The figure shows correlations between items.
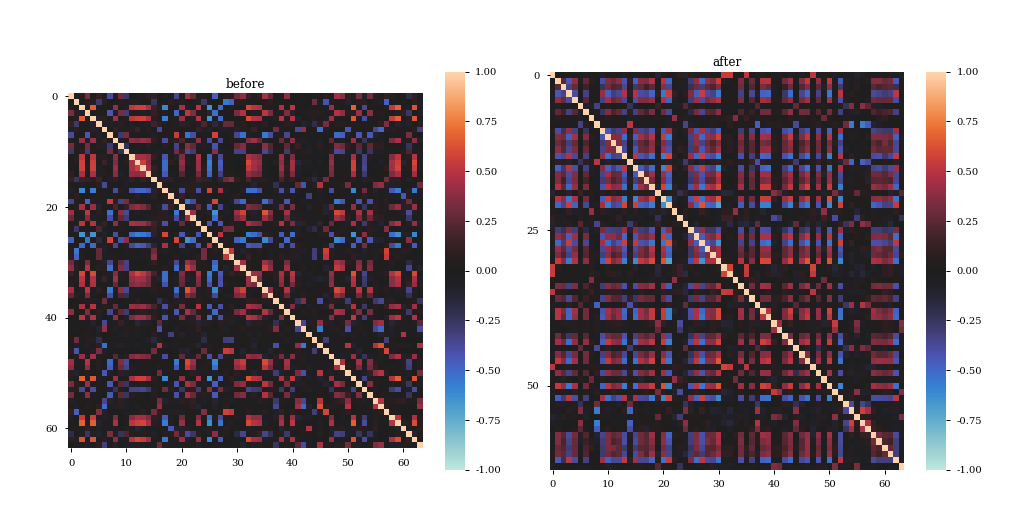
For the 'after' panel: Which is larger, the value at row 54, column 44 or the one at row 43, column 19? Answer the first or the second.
the first
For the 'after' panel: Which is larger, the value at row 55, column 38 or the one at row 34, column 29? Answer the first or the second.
the second
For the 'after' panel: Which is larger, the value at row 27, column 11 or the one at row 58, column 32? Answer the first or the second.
the second
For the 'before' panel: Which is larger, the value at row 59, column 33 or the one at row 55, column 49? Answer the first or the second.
the first
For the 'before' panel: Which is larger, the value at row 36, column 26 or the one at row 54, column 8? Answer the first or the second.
the second
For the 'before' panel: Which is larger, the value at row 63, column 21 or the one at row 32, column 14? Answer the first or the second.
the second
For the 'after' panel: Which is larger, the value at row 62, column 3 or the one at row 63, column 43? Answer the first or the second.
the first
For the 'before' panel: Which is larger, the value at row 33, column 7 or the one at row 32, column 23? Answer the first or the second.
the second
